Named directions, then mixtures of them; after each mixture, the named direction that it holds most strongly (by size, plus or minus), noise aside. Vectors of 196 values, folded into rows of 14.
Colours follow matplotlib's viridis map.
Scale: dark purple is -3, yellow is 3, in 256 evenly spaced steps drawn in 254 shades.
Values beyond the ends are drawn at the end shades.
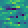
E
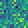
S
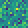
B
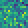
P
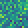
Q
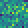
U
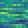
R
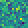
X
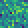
U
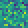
P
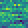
R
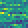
R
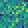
U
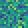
P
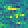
E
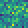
U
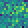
U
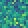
P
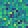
B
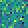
X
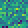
B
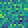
Q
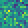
P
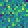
U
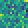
U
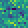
E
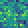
P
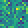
X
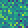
P
